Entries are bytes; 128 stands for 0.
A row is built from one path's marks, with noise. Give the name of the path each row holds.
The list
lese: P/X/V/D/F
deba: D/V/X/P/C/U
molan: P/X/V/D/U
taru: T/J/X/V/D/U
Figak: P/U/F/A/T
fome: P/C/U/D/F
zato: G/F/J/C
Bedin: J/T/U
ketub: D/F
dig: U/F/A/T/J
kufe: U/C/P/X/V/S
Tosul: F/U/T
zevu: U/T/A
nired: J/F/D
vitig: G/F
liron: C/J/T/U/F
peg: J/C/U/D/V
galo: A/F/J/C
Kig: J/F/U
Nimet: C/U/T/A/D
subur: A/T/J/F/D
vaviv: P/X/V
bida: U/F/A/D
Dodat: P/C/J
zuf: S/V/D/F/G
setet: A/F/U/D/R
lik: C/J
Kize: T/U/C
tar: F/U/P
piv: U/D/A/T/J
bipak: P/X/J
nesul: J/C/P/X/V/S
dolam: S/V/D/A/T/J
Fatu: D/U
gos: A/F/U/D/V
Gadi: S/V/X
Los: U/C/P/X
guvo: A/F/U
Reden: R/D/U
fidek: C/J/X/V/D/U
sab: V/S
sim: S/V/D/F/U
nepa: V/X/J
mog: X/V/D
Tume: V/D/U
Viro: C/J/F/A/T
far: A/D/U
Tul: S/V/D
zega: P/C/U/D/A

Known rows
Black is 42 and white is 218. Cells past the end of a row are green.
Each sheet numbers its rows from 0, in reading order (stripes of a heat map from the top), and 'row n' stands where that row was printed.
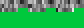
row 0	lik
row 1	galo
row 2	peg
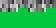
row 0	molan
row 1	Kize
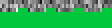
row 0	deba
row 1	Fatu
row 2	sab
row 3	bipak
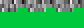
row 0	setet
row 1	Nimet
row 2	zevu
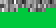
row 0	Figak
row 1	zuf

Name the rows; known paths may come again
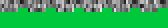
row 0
lik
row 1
Tul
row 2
fome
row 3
molan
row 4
Kig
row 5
galo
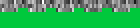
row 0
zevu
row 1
Figak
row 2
Kize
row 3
sab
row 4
Nimet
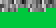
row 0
bida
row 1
Bedin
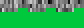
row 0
dolam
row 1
zato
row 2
Reden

